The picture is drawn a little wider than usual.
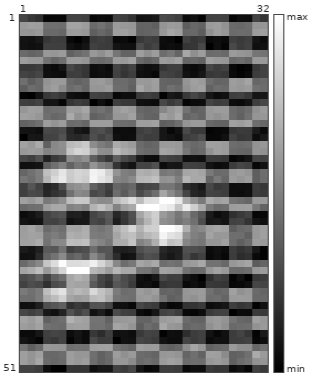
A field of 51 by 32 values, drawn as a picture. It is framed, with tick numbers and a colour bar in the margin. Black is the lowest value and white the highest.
Stripes running across repeat 12 times from top to bottom. No overall slope runs across the table. The ninth with the highest average is the centre. Overall the values sit about 40% of the way up the scale. Three bumps rise from the field.
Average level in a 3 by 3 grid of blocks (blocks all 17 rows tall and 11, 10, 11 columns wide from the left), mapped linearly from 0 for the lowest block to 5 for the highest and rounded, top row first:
0 0 0 / 4 5 1 / 3 1 0
